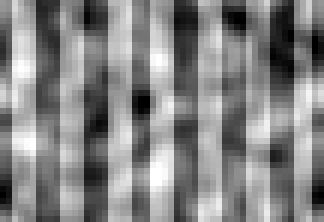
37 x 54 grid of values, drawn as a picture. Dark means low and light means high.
Slope: none. Stripes: upright, repeating 7 times. Ninth with the lowest average: top right. Ninth with the highest average: bottom middle.
